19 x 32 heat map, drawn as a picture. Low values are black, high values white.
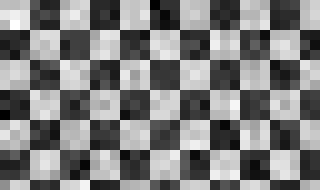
A checkerboard runs through the table. On average the colour sits 50% of the way up the scale. The histogram has two humps. No overall slope runs across the table. No single row or column stands out from its neighbours.
